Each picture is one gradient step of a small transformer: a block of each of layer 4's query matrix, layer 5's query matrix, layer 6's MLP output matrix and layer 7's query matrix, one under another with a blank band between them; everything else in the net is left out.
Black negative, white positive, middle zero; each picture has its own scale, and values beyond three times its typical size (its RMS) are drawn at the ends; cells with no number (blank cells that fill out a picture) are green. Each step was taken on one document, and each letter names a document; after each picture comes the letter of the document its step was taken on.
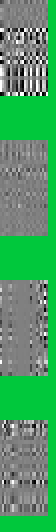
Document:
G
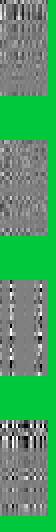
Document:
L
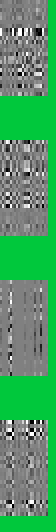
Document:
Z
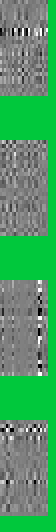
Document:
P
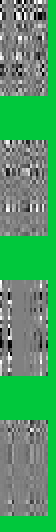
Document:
Z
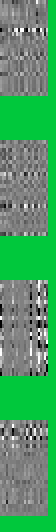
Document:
P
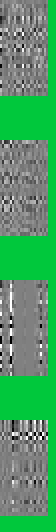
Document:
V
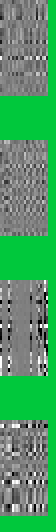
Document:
G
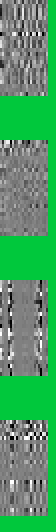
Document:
L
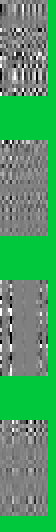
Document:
V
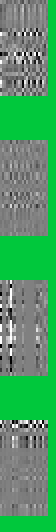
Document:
V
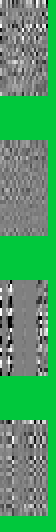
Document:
V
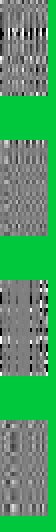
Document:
G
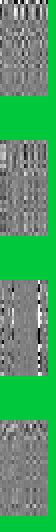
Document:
P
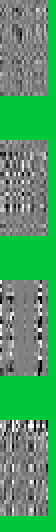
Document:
L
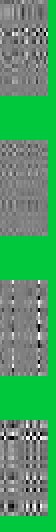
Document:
P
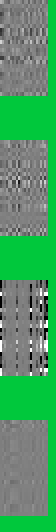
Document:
G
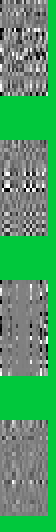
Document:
G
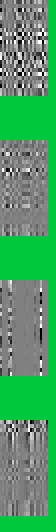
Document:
Z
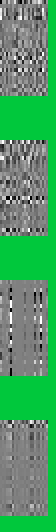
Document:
Z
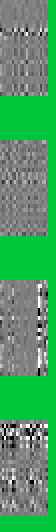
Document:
P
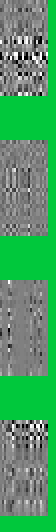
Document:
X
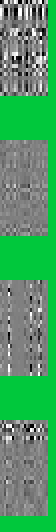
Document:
X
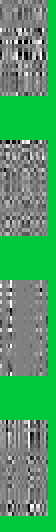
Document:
Z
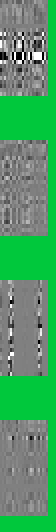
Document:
L
